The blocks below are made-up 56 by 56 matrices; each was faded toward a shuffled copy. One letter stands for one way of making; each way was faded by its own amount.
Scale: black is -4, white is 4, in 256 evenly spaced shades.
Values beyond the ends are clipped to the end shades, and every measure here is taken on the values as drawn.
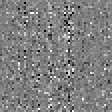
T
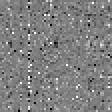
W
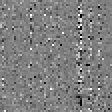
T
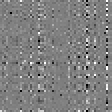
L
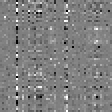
L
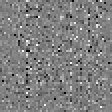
W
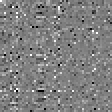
W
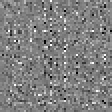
T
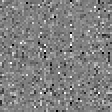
W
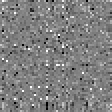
W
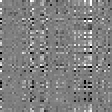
L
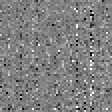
T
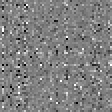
T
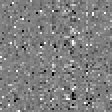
W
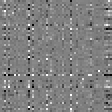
L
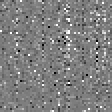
W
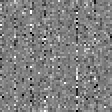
T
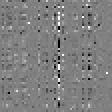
L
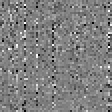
T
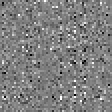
T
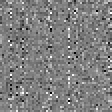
T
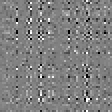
L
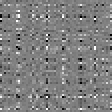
L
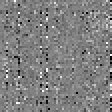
T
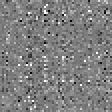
W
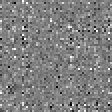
T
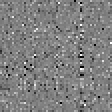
W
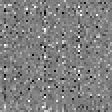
W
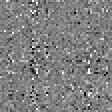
T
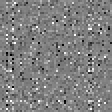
W
